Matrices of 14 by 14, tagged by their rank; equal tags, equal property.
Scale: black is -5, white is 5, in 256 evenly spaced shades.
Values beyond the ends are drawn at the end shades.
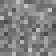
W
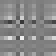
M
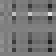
M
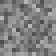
W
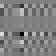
M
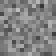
W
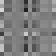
M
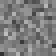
W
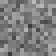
W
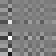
M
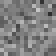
W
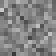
W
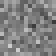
W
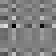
M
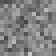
W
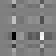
M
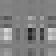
M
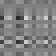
M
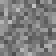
W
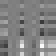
M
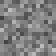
W
